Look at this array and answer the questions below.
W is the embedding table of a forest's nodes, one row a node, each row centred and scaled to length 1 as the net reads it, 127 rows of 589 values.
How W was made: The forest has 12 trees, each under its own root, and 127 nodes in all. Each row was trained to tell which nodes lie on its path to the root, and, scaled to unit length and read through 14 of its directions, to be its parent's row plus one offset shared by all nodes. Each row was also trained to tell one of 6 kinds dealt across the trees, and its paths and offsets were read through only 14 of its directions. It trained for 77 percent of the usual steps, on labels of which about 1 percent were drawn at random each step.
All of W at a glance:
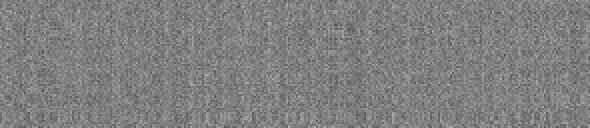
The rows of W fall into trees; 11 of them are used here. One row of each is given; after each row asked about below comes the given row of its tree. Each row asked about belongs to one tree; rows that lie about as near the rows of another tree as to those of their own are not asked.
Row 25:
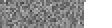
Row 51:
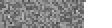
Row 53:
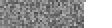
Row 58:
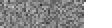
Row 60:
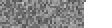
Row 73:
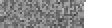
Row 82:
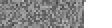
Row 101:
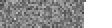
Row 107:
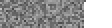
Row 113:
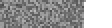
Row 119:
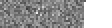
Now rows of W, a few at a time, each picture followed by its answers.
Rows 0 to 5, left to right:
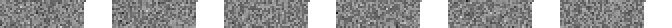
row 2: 119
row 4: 58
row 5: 60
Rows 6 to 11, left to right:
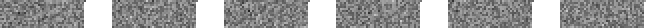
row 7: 119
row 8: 60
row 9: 107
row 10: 101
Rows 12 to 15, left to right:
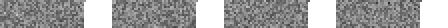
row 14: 82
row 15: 119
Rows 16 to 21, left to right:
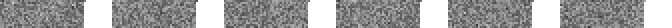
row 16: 58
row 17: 101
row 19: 107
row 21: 73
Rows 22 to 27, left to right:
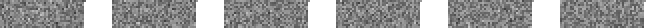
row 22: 58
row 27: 73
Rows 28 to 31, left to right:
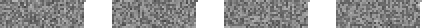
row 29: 101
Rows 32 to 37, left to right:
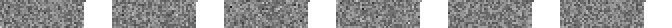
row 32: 60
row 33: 53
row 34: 101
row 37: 60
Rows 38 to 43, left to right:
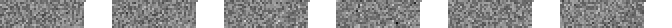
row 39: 119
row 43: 58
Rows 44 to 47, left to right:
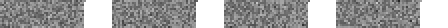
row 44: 73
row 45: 101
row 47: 60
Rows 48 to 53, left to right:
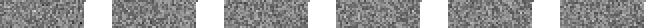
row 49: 119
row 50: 53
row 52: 101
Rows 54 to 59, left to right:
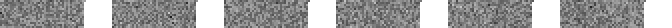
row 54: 60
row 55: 107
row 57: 101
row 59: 60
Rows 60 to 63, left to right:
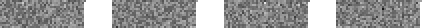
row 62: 58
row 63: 60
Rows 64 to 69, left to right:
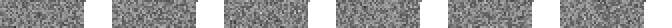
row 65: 82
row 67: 60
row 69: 101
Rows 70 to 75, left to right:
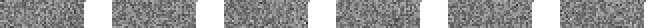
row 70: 107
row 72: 119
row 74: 107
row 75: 58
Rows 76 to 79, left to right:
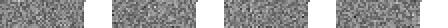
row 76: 107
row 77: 58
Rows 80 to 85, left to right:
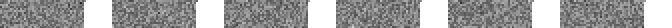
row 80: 101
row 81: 58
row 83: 58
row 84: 107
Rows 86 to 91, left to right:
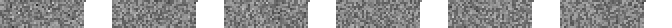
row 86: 119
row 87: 82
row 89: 101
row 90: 119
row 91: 101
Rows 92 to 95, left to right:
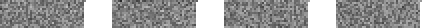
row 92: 101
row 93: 119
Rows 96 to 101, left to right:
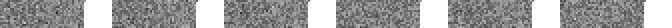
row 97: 119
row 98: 60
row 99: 73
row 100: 60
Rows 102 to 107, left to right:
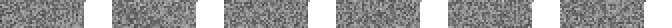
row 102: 119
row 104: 107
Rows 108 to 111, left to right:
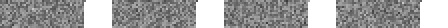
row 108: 82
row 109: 60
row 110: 60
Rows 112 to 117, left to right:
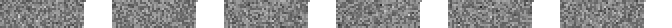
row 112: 119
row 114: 58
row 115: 107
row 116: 58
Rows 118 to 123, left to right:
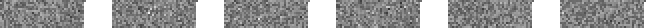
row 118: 58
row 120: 107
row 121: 107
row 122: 119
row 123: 58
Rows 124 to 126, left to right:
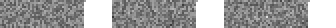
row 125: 73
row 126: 53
